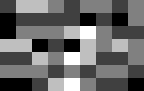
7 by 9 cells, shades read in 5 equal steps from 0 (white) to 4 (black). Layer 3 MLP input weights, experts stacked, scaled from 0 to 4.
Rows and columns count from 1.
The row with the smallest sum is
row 5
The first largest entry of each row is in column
1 1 1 3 1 4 1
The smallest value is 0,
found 3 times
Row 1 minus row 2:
-1 -2 -2 -1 0 -2 -1 -1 0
